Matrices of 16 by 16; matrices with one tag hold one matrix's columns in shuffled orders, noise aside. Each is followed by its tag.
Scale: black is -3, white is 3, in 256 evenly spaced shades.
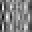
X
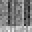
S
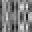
X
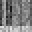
S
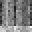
S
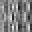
X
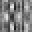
X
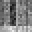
S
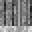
S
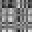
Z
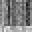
S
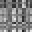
Z
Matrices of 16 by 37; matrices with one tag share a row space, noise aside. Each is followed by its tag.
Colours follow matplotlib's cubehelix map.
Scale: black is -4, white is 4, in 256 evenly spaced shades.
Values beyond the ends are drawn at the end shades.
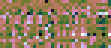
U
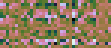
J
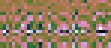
U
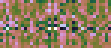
J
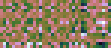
U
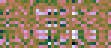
J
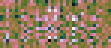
J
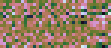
U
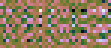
U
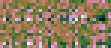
U
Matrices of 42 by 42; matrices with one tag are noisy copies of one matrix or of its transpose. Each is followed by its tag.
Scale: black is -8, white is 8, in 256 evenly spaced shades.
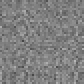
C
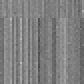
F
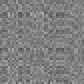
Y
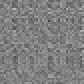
Y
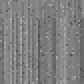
F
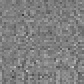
C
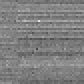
F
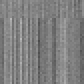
F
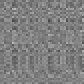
Y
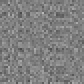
Y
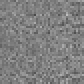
C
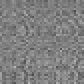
C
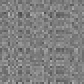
Y
